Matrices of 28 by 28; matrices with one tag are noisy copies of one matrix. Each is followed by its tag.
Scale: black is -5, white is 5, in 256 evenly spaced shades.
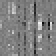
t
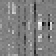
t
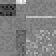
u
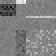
u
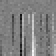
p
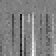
p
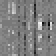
t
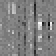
t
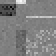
u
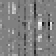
t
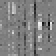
t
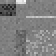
u
